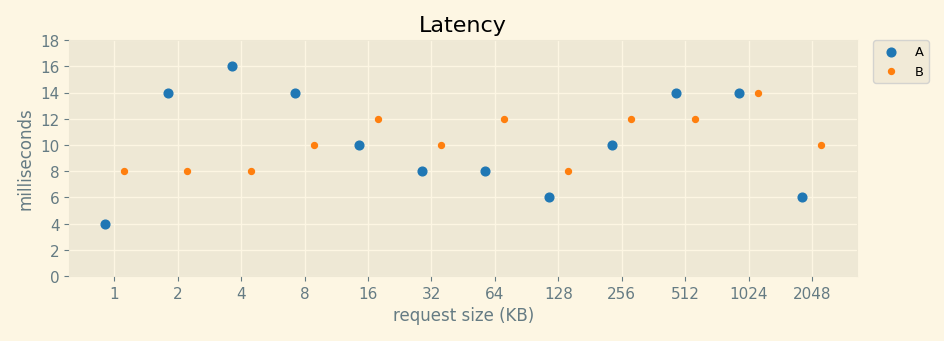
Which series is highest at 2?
A
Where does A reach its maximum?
4
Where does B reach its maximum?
1024
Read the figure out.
Title: Latency
x-axis: request size (KB), ticks 1 2 4 8 16 32 64 128 256 512 1024 2048
y-axis: milliseconds, ticks 0 2 4 6 8 10 12 14 16 18
Legend: A, B
Values:
A: 4 14 16 14 10 8 8 6 10 14 14 6
B: 8 8 8 10 12 10 12 8 12 12 14 10
